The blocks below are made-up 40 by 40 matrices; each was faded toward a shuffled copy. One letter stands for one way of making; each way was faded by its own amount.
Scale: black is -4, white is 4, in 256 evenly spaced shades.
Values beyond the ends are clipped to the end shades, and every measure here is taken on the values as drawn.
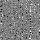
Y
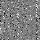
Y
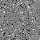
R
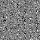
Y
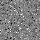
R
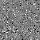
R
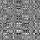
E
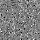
R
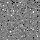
R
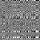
E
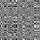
E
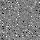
R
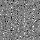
Y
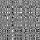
E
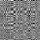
E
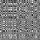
E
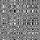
E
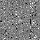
Y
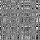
E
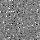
R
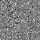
R
